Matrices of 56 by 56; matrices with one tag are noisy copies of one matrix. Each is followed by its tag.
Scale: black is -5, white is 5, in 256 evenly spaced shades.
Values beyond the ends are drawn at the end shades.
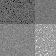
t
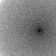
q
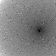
q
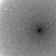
q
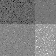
t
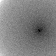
q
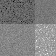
t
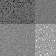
t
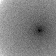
q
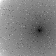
q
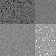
t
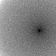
q
